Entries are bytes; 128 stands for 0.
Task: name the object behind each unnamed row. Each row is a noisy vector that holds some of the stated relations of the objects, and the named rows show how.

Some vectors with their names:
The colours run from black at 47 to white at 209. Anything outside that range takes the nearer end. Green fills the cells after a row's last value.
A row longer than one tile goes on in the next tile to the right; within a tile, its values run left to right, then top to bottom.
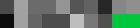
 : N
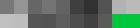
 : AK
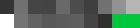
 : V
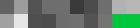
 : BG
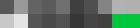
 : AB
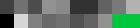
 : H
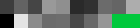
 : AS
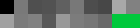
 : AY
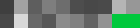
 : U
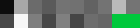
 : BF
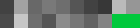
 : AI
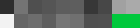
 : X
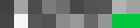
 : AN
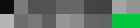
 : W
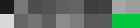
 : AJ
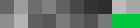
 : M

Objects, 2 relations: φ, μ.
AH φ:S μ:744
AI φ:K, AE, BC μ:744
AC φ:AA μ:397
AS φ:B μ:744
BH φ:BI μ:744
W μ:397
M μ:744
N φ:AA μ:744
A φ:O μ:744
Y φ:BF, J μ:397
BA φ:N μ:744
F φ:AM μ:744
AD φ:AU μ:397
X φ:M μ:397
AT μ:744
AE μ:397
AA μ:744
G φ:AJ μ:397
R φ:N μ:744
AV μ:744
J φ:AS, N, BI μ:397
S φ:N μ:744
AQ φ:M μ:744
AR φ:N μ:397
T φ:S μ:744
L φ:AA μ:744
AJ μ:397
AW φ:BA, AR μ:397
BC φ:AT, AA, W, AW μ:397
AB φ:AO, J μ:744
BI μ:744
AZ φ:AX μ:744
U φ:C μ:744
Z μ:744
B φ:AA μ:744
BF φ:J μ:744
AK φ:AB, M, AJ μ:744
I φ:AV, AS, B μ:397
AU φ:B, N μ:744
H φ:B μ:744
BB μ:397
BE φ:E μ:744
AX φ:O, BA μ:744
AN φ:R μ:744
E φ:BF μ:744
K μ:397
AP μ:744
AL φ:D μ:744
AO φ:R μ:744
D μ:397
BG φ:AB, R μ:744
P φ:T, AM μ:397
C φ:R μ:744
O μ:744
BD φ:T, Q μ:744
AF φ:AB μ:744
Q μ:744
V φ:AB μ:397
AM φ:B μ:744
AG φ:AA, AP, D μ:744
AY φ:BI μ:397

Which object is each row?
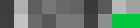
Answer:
BD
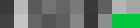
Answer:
AH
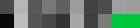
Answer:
S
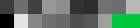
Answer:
AM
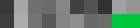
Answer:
AG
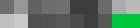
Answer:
AF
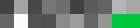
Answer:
AO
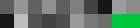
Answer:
BA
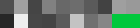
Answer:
R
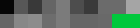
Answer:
I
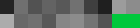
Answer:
AW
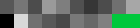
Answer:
AU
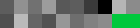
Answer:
AX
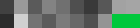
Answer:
F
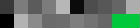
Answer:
B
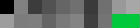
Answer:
P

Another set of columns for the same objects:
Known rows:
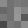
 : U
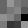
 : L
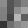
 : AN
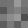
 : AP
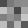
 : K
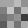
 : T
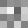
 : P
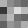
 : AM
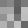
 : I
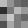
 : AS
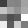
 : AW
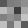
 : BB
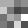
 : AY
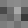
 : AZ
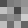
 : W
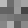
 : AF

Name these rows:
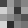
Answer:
AC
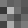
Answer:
E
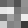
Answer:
X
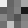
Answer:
AB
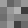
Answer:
AK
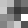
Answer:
J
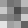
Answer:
V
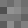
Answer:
BE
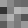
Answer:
H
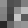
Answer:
C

